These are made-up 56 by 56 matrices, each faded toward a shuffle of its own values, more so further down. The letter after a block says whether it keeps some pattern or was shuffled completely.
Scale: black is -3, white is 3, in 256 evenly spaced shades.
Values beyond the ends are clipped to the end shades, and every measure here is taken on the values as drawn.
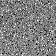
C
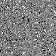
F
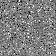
C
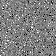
F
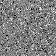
F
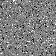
C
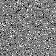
F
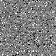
F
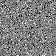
C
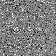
F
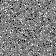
C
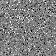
F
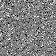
C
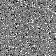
F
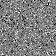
C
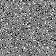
F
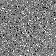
C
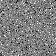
C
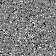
C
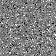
F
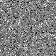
C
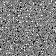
C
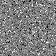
C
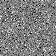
C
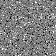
F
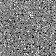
F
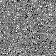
F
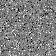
C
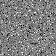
C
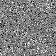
C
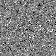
C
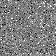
F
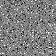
F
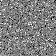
C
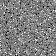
C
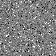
C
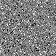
C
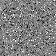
F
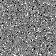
C
